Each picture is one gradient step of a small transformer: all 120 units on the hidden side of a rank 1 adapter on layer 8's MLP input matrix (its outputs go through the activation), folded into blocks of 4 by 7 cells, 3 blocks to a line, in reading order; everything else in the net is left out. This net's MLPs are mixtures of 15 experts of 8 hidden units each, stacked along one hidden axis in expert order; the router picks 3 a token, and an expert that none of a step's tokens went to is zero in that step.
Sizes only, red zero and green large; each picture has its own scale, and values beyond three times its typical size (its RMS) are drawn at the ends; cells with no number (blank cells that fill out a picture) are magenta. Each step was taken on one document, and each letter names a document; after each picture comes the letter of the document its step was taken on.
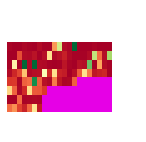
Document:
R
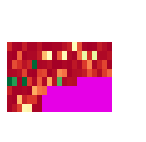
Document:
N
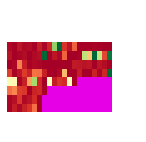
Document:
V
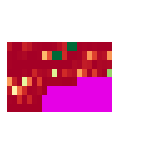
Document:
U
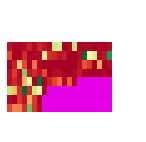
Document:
V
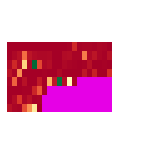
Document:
N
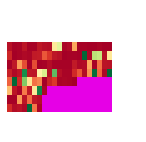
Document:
R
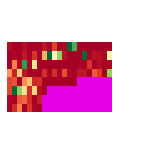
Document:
U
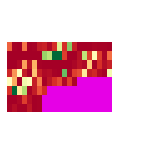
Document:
U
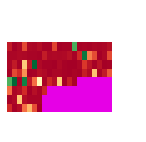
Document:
N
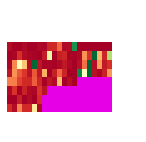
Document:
R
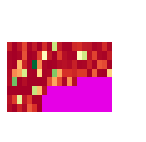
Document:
N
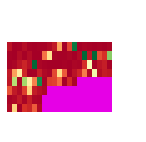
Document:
R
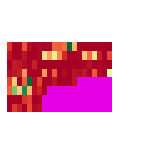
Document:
U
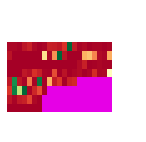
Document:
U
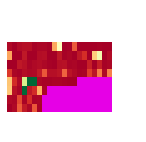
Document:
V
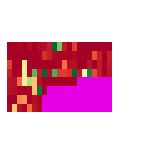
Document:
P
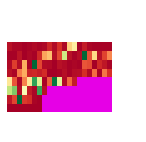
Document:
N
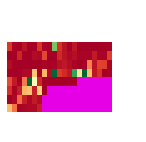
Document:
P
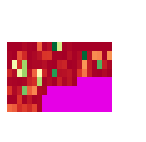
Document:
R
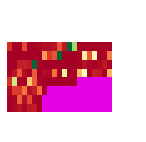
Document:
U
